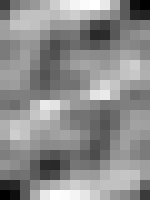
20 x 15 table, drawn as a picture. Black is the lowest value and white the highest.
No single row or column stands out from its neighbours. No overall slope runs across the table. A half turn leaves it unchanged.
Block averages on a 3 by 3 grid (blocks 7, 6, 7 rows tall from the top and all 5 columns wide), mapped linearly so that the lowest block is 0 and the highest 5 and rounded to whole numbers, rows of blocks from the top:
540
545
045
